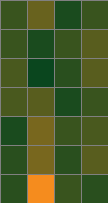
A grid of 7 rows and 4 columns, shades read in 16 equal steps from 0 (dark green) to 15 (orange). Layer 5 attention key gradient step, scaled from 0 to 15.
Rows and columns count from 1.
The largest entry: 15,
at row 7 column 2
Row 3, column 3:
2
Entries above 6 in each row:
0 0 0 0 1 1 1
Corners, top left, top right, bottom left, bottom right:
3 3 2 2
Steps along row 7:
up down down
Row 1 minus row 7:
1 -9 -2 1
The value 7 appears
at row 5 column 2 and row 6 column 2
